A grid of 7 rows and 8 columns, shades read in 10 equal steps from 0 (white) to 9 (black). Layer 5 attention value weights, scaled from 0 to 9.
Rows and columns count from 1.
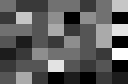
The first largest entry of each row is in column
2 5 5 8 1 8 4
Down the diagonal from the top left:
5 2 6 7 5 7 7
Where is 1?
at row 3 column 8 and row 6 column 4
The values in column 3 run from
4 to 7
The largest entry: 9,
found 6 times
